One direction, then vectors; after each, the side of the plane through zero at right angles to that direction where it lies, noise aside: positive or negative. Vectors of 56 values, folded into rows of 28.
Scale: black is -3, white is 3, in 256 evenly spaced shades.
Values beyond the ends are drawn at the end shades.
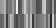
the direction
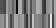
negative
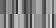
negative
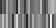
negative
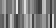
positive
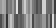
positive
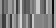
negative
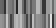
negative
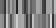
negative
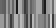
negative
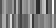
positive
